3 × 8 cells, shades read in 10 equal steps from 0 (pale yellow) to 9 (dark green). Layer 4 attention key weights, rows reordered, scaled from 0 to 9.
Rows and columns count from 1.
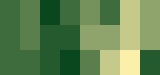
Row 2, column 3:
8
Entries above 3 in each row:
7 7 6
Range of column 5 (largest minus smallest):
2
